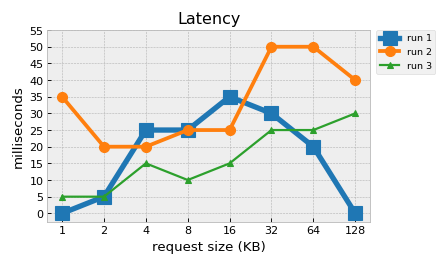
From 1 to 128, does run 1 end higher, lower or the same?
the same
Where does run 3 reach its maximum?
128
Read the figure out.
Title: Latency
x-axis: request size (KB), ticks 1 2 4 8 16 32 64 128
y-axis: milliseconds, ticks 0 5 10 15 20 25 30 35 40 45 50 55
Legend: run 1, run 2, run 3
Values:
run 1: 0 5 25 25 35 30 20 0
run 2: 35 20 20 25 25 50 50 40
run 3: 5 5 15 10 15 25 25 30
